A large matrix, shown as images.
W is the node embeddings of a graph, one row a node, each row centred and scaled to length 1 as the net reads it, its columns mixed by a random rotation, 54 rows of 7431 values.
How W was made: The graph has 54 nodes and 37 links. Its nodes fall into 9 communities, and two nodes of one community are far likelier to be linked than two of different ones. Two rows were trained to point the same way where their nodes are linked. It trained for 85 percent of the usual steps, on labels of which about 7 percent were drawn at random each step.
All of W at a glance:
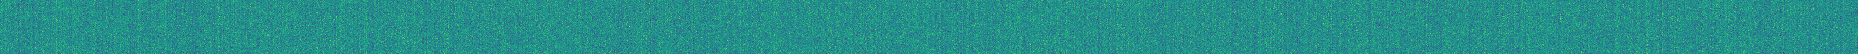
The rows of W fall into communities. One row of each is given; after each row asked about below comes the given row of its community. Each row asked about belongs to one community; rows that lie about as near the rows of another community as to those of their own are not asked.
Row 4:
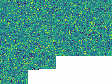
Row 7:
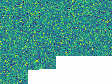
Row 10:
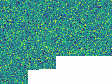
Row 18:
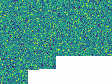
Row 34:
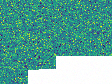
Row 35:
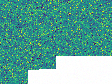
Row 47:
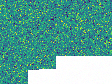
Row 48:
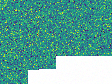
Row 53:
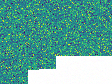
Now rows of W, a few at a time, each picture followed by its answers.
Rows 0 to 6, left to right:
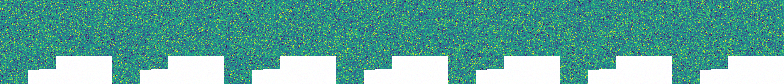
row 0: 48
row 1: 4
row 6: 4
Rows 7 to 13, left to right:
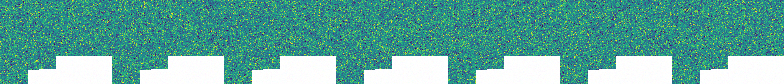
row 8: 18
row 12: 47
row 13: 7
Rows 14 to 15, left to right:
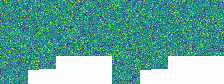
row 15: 48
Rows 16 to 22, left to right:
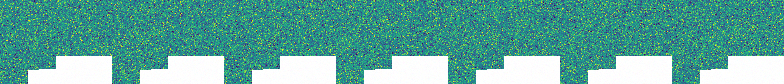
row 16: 18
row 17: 35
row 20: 7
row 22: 10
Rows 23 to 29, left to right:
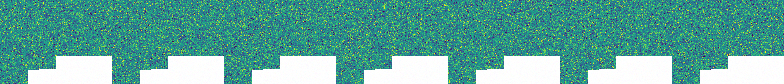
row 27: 47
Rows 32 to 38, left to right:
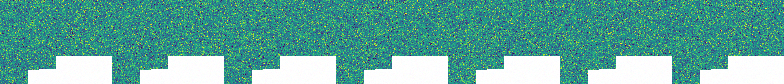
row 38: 48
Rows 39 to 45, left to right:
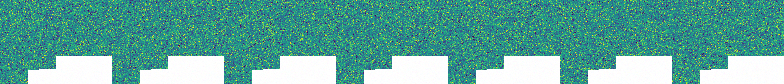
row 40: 10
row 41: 53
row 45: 4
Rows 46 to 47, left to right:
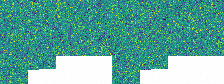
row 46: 18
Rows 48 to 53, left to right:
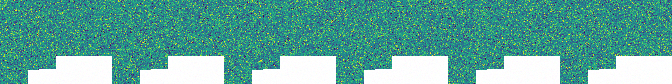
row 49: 34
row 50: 7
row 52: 35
